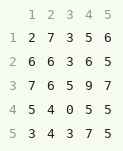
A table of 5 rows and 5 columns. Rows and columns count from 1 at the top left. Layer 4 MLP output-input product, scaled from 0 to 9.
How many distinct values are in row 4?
3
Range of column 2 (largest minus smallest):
3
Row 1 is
2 7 3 5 6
